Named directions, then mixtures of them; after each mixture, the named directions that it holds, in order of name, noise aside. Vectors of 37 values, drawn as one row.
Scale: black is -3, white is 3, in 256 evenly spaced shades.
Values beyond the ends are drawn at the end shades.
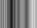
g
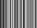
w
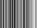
g, w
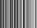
g, w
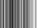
g, w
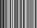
w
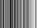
g, w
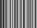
w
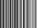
g, w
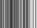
g, w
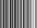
g, w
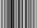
g, w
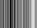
g, w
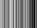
g, w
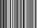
w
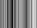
g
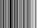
g, w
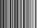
g, w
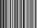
w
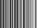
g, w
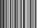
w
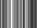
g, w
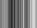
g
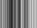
g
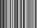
w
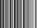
g, w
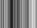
g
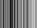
g, w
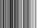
g, w
